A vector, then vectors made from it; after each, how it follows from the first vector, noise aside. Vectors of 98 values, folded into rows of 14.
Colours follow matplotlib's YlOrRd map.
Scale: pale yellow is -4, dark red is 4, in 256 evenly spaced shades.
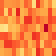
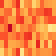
reversed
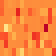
partly zeroed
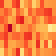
reversed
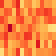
reversed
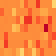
partly zeroed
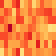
reversed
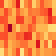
reversed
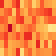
reversed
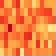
reversed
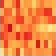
reversed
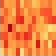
reversed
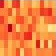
reversed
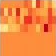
partly zeroed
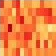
reversed
